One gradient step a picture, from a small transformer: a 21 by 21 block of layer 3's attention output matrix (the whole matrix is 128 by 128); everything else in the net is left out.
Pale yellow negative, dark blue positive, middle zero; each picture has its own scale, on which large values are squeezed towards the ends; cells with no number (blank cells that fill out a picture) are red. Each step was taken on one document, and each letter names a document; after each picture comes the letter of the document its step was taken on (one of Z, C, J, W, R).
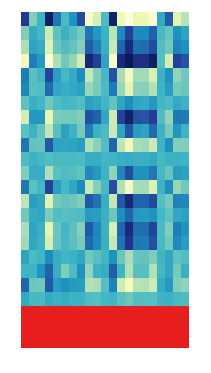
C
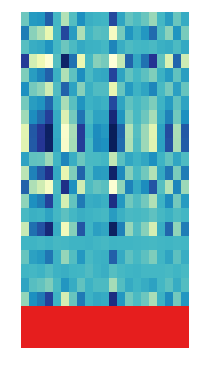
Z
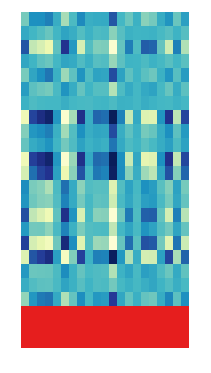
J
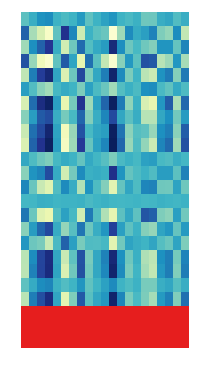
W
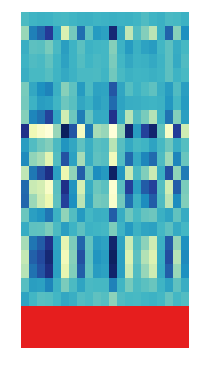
Z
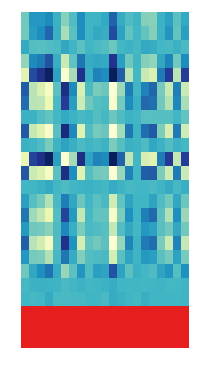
J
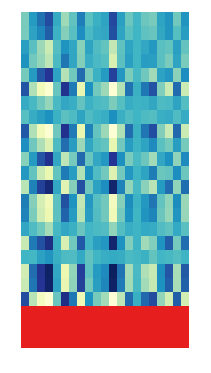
W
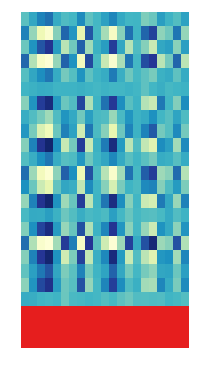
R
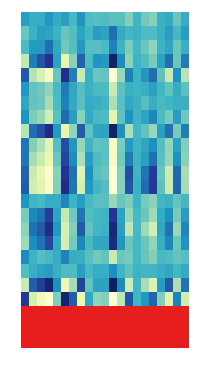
W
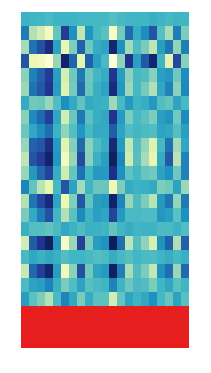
W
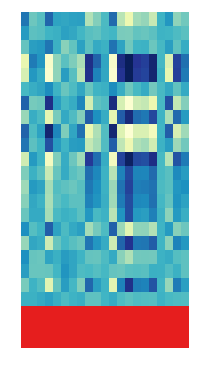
C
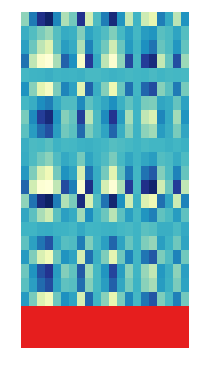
R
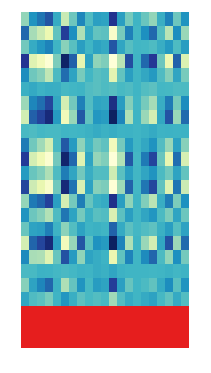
W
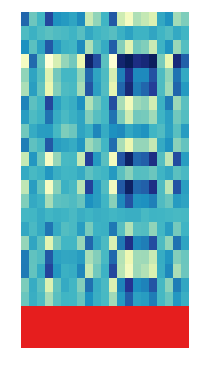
C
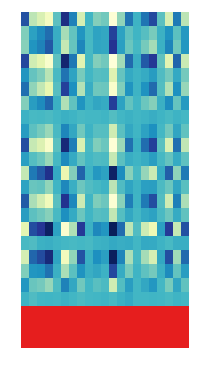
Z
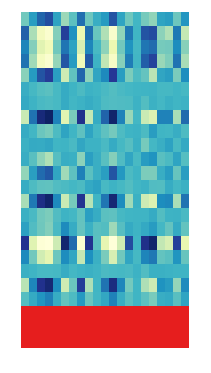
R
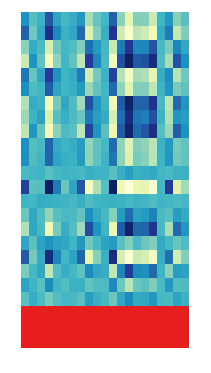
C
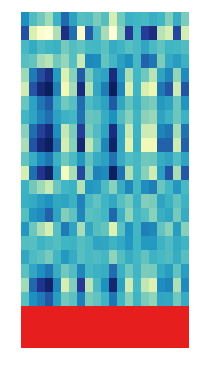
R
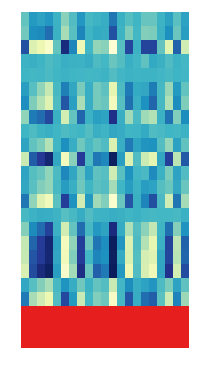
Z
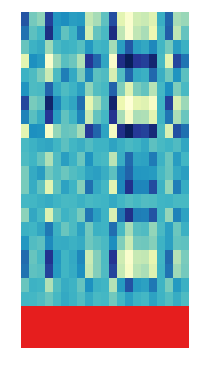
C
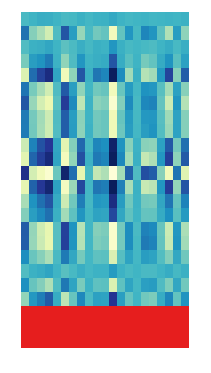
J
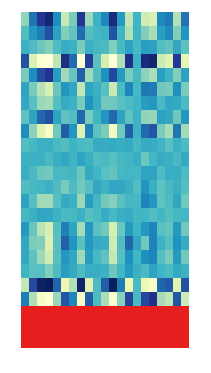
R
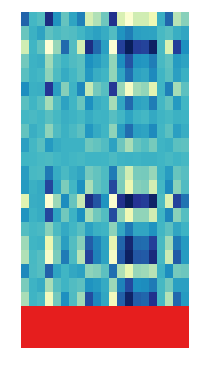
C
